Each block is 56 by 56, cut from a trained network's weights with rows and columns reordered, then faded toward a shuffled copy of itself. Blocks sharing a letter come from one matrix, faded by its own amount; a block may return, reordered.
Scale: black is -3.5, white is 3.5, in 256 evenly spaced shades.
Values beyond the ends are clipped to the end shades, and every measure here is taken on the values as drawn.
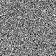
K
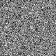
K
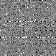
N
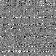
N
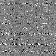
N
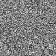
K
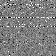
N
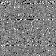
N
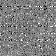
N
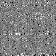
N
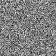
K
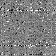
N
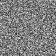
K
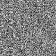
K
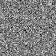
K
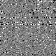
N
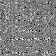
N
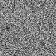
K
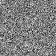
K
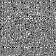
N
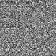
K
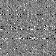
N
